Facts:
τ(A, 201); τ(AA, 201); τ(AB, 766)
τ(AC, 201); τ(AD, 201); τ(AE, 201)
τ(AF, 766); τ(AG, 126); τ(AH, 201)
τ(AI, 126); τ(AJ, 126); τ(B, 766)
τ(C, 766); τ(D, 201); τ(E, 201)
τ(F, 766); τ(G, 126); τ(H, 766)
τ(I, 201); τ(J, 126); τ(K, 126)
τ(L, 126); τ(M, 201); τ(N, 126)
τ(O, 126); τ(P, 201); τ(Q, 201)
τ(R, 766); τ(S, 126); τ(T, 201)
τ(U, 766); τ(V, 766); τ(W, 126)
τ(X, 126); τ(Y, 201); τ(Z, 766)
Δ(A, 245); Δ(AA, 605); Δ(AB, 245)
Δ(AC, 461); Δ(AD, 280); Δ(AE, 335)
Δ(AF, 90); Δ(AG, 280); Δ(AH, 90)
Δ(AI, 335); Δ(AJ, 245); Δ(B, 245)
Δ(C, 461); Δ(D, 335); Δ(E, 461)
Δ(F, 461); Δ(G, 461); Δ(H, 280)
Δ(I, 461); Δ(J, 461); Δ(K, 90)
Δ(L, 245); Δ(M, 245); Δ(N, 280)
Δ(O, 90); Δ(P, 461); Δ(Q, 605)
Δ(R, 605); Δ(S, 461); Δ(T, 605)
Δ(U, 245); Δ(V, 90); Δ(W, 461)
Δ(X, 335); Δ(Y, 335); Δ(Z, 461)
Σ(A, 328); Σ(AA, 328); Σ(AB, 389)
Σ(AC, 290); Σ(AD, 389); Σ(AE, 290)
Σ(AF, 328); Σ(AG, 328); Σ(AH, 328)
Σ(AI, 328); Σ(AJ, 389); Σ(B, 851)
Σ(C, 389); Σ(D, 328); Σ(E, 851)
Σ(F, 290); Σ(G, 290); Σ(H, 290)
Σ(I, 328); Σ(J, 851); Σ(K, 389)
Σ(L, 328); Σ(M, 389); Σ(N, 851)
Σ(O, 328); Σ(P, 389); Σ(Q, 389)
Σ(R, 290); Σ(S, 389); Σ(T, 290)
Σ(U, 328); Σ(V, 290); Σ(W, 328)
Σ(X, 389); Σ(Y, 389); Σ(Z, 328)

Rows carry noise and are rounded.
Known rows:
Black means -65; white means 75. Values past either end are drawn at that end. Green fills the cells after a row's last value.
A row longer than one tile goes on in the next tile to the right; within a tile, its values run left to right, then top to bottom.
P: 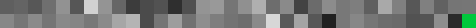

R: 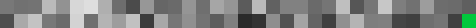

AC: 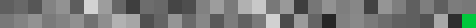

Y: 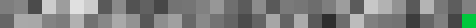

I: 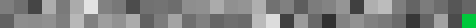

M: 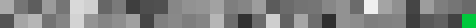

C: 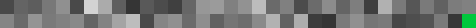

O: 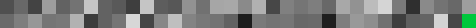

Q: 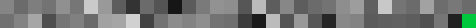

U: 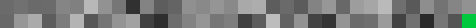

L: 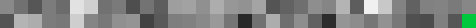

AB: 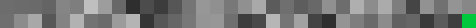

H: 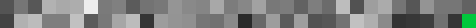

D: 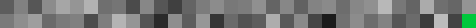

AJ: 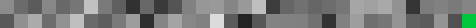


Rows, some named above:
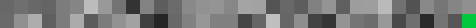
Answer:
U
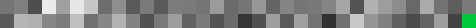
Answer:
AE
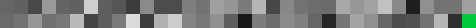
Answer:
K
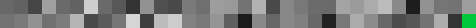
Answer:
K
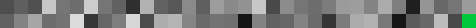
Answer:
V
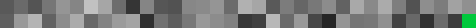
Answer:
B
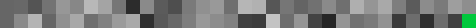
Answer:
B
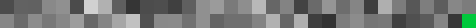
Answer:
C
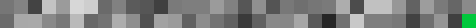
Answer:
X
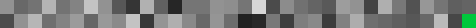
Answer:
T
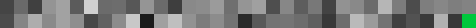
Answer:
N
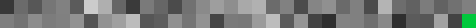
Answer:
Z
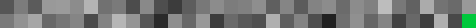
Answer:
D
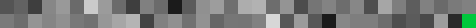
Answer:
E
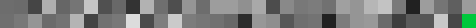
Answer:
AH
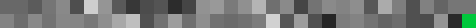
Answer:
P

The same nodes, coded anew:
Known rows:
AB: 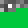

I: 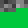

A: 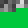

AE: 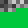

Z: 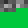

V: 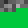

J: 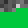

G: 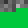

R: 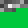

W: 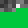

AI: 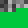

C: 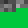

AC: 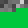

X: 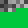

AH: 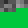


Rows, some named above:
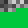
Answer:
AE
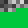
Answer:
AE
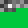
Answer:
H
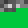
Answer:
U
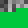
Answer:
D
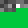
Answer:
L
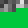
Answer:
A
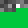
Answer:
L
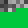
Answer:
X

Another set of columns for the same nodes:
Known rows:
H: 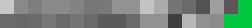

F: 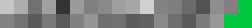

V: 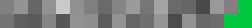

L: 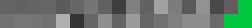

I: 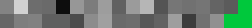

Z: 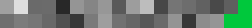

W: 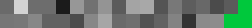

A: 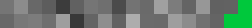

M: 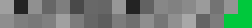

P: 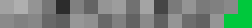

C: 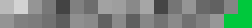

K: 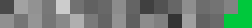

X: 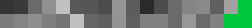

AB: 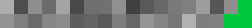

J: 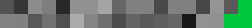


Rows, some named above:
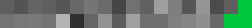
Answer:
L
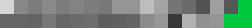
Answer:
H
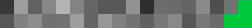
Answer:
AI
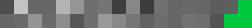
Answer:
O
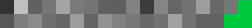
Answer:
D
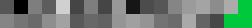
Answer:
Q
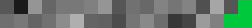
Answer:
N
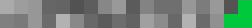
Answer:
AD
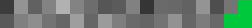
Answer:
AI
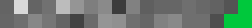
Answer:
AF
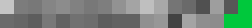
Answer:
H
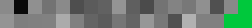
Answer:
AJ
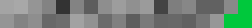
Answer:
S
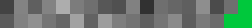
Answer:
AI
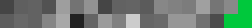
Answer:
AA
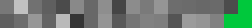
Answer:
AG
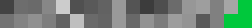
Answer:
Y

